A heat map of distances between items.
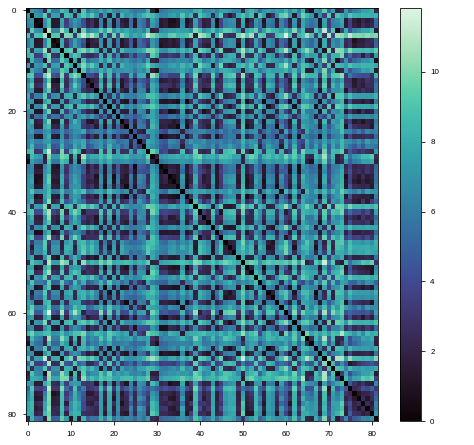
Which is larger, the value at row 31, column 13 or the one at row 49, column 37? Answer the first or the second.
the first
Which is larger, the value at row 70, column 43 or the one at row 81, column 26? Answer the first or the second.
the first
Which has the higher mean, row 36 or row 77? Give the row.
36
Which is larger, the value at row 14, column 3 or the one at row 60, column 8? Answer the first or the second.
the second
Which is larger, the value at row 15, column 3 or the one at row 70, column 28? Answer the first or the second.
the second
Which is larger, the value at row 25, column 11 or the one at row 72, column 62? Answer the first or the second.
the second
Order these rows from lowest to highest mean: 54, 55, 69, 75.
55, 75, 54, 69
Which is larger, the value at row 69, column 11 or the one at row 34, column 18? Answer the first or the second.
the first
